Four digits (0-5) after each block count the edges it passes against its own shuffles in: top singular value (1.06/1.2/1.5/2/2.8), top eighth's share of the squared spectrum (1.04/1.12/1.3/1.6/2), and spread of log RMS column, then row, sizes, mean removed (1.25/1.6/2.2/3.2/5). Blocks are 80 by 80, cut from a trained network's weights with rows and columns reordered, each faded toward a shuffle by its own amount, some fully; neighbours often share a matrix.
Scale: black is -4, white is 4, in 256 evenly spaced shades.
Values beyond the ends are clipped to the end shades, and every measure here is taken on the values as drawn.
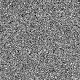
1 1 0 0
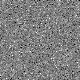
2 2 0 0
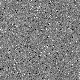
0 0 0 0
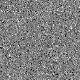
2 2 0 1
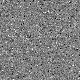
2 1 0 0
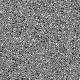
0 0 0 0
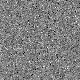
0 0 0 0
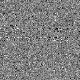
2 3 1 2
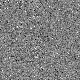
0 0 0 0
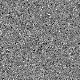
2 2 0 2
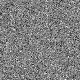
0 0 0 0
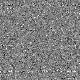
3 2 1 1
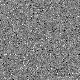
2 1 0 0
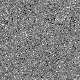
2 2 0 0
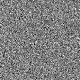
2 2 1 0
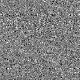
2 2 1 2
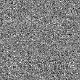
2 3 1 2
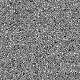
2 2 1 1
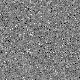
2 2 1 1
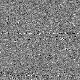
2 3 0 2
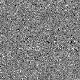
2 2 0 2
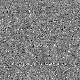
2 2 0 2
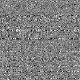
3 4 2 3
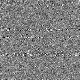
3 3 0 2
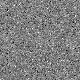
0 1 0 1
